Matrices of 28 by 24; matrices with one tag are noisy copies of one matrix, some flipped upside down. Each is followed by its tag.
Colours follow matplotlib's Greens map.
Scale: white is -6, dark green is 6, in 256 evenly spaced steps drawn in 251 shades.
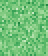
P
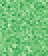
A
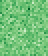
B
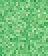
B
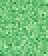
P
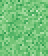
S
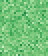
S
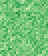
A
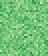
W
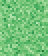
A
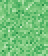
A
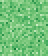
W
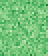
P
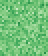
P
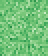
B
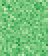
A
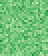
W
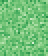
P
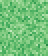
W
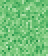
A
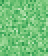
P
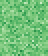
S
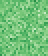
B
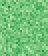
A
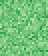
P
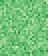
P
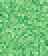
W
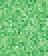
P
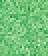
B
